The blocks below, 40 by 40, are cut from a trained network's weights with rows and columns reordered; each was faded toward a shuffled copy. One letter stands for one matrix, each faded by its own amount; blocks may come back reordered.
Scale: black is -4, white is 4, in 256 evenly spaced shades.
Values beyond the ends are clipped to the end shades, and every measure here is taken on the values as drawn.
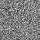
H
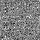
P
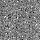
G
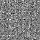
G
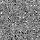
P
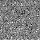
P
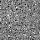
P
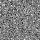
G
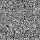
P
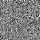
G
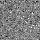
G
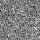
P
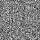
H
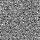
P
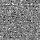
P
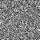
H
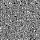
G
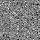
P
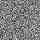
H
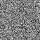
H
